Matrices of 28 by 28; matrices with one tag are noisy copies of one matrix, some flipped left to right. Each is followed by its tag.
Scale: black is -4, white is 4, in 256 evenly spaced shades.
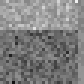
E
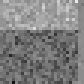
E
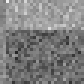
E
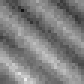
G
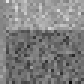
E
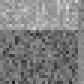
E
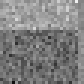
E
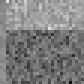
E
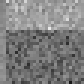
E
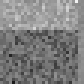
E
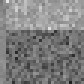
E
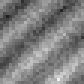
G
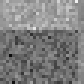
E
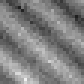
G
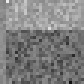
E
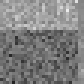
E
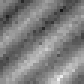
G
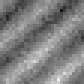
G
